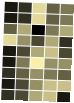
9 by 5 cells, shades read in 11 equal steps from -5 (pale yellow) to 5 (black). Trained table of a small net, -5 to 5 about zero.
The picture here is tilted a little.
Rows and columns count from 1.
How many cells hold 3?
5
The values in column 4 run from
-3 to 1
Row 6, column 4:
-1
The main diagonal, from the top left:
4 3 5 -2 2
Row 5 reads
4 2 -2 -3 2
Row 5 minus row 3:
3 4 -7 -3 4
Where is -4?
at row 1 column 3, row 2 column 3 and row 4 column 1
